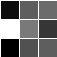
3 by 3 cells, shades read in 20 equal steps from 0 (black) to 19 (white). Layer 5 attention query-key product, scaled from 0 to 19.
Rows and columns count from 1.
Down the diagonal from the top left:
1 9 7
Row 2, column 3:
4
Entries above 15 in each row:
0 1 0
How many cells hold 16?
0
